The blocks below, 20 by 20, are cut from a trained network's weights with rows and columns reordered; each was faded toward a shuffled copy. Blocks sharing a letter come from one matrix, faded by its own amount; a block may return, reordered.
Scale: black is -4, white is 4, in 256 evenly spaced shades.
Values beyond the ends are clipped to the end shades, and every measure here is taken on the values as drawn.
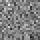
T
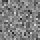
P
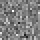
P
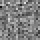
P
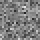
P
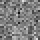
T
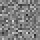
T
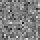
P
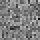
T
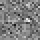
P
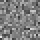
T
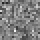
P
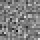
P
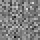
T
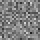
T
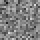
T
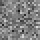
T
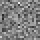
T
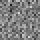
T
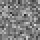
P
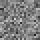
T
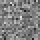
T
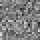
T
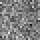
P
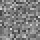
T
